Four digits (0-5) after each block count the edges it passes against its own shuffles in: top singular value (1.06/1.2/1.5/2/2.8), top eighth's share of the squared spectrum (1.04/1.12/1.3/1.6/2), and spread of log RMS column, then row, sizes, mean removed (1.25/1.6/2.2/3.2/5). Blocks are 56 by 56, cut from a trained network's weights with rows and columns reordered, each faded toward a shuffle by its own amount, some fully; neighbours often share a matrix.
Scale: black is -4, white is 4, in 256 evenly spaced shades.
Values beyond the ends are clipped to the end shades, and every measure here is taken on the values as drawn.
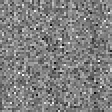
1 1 0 0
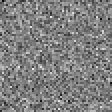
1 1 0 1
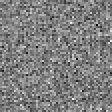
1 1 0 0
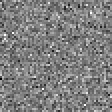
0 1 0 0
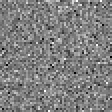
0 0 0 0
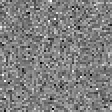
0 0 0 0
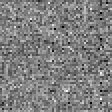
2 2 2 0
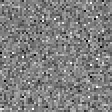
0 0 0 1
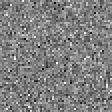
0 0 0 0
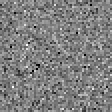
0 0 0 0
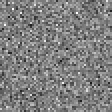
0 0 0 0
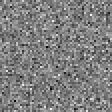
0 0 0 0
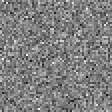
0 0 0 0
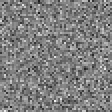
1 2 1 0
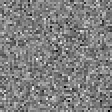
1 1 0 0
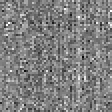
3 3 1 2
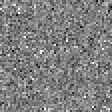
1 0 0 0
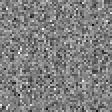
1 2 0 1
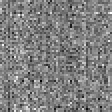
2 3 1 2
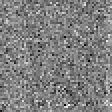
2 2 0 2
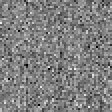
1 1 0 0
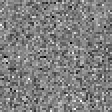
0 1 0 0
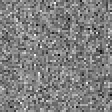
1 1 0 0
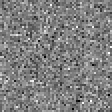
0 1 0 0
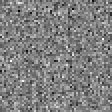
1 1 0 0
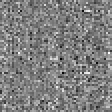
2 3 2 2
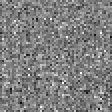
1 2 0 1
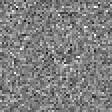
0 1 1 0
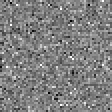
0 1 0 0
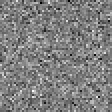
1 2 1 0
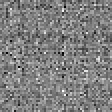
2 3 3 1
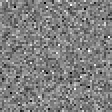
1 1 0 0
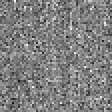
2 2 0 0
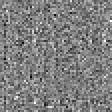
2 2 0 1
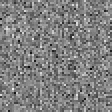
2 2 0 1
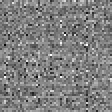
2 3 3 1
